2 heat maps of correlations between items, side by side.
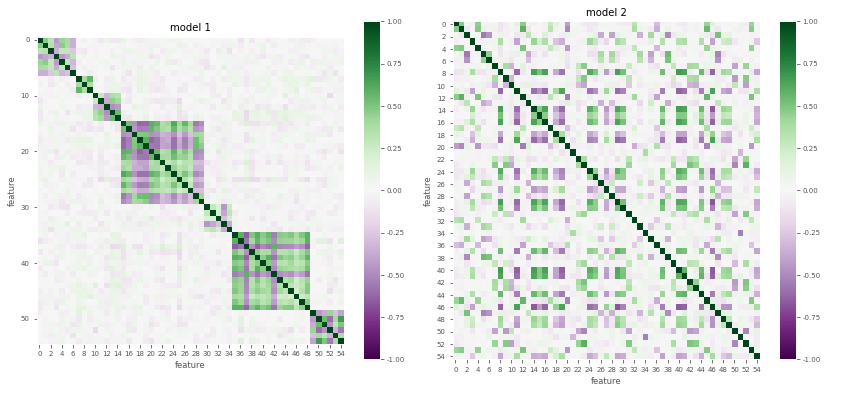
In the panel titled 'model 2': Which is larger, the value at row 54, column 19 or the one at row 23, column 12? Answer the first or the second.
the first
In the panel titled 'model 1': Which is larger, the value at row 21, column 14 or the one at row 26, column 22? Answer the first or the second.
the second
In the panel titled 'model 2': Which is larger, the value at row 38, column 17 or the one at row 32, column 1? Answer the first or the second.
the second
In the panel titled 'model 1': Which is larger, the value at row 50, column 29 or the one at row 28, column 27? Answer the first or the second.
the first
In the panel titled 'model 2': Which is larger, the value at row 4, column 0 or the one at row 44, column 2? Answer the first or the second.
the first
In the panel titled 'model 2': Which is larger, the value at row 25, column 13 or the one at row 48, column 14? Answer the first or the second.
the second
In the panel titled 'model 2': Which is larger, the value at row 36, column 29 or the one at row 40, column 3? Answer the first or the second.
the second
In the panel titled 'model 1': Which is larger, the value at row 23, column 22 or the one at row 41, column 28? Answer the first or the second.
the first
